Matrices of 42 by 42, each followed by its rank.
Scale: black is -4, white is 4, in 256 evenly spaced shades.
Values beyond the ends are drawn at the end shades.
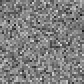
full rank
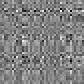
three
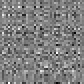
five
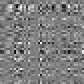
three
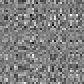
five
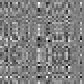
three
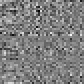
five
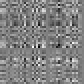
three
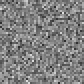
full rank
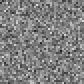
full rank
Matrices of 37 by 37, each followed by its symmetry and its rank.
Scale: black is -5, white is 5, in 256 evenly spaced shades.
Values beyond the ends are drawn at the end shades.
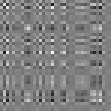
symmetric, rank two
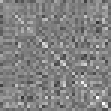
symmetric, rank five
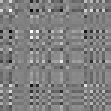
symmetric, rank two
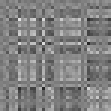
symmetric, rank two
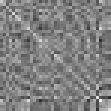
symmetric, rank five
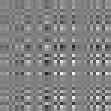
symmetric, rank one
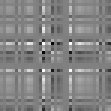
symmetric, rank one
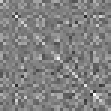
symmetric, rank five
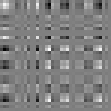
symmetric, rank one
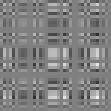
symmetric, rank one
